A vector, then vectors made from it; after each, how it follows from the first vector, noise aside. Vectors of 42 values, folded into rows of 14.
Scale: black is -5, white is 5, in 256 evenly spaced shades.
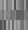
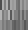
wrapped around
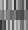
scaled up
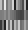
scaled up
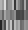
scaled up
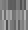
wrapped around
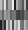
scaled up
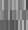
wrapped around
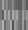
wrapped around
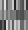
scaled up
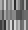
scaled up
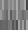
wrapped around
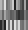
scaled up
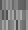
wrapped around
